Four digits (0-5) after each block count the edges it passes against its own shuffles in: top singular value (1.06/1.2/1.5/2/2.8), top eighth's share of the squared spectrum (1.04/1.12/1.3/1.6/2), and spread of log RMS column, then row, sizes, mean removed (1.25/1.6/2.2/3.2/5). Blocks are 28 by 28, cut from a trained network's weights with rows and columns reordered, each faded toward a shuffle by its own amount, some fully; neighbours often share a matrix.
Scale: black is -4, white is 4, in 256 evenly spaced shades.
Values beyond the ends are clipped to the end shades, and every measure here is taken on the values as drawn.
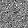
0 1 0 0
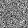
1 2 0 0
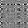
4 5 2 2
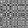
4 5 3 3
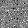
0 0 0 0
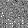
3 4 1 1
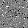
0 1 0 0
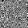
3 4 2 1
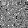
2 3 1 0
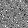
0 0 0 0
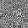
3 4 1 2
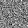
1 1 0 0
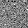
2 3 1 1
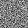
1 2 0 0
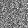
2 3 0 0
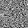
3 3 1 2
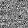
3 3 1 0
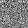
2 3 1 1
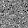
0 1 0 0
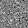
2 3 0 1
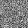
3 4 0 1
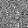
2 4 1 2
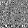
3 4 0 2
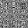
3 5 2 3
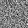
0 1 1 0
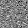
2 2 1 0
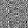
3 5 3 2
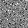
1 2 0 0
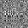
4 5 2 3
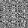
3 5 1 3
